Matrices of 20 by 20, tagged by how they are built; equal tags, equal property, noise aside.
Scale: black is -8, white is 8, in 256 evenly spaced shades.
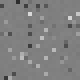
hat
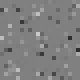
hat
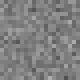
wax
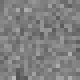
wax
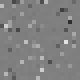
hat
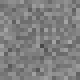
wax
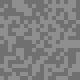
wax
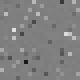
hat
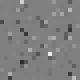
hat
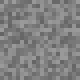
wax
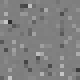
hat
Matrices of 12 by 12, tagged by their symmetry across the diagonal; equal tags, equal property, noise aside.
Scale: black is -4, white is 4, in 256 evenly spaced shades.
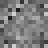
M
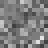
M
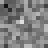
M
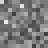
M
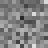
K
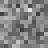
K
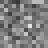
K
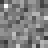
M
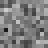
K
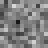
K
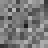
M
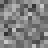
M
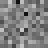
K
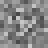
M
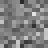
K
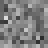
K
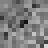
M
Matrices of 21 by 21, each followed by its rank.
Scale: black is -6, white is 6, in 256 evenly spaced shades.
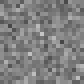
full rank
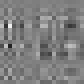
two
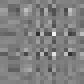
two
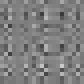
two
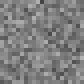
full rank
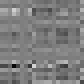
two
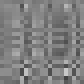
two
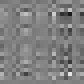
two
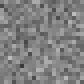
full rank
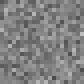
full rank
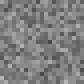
full rank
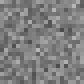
full rank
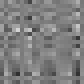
two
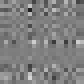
two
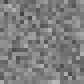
full rank
